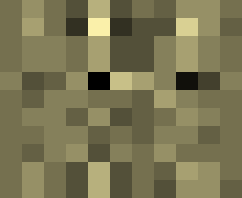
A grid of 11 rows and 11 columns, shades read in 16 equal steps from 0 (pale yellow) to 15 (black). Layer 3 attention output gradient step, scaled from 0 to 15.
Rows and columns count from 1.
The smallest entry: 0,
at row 2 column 5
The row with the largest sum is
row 5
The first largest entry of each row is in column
4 4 6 6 5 2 6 5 5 4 4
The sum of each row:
83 82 82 82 94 84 85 87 85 82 85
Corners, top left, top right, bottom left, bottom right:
8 8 8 9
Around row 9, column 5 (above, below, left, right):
9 4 6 7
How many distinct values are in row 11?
5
